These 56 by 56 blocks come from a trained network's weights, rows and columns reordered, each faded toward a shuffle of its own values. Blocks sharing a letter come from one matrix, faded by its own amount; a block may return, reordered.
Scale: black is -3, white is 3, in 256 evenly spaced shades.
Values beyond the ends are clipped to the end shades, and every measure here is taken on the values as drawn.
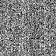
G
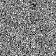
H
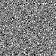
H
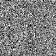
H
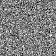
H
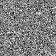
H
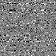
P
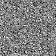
H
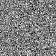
H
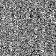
G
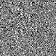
H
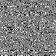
P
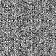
G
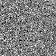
H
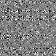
P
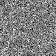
H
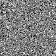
H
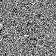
H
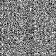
G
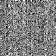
G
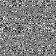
P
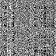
G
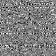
P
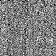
G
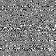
P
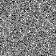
H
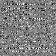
P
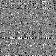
P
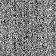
G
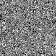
H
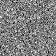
H
